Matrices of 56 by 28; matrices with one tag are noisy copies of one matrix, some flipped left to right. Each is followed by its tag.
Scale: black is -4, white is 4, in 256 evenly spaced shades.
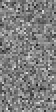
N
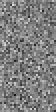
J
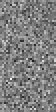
J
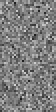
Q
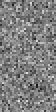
N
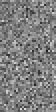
J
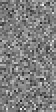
J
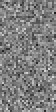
N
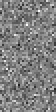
N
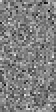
Q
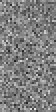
J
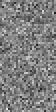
N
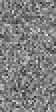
N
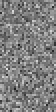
N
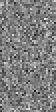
Q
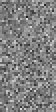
J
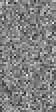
Q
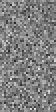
J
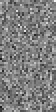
Q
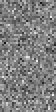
N
